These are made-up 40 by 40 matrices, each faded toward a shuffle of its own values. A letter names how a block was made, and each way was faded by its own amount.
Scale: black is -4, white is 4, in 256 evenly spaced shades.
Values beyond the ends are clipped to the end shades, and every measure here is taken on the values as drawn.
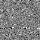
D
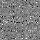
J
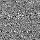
D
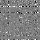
J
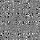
J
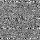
D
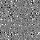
J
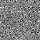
D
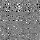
J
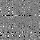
J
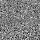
D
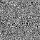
D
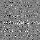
J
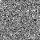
D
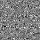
D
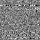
D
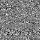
D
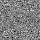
D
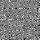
J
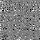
J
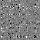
J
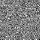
D
